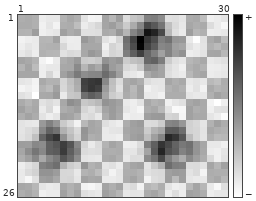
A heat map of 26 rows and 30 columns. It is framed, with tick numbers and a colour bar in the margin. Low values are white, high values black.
There is no overall slope. Overall the values sit about 30% of the way up the scale. The top middle is the ninth with the highest average. Four bumps rise from the field.
